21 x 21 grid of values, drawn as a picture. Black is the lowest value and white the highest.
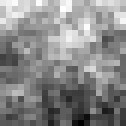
No regular stripes run through it. The bottom middle is the ninth with the lowest average. Values rise toward the top. The field is mottled with small blotches.
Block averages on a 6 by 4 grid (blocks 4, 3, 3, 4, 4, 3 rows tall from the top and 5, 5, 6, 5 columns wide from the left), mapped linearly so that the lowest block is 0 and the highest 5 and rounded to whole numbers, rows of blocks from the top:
5 4 4 4 | 3 3 5 2 | 2 3 4 2 | 1 2 3 3 | 2 1 0 1 | 1 0 0 0
